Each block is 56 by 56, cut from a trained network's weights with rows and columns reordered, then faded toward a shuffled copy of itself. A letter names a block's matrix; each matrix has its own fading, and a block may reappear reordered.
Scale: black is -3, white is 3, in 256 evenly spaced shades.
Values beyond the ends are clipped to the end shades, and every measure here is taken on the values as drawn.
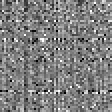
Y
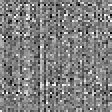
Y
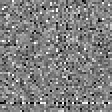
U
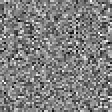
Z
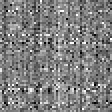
Y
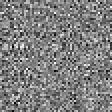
Z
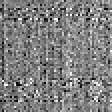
Y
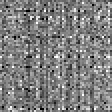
Y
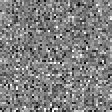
U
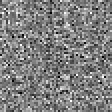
Z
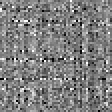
Y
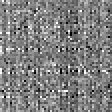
Y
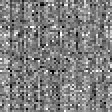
Y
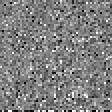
U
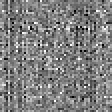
Y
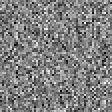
Z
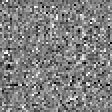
U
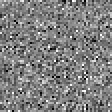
U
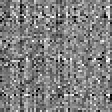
Y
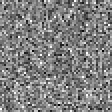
Z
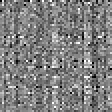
Y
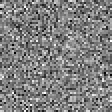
Z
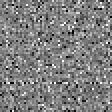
U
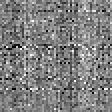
Y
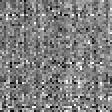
Y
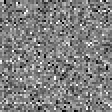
U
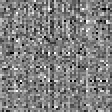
Y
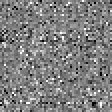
U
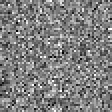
Z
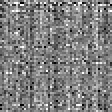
Y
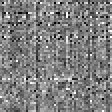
Y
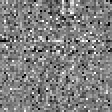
U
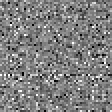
U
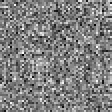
Z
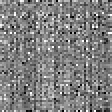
Y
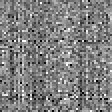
Y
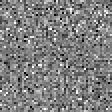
U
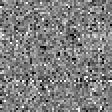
U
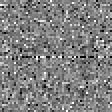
U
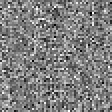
Z
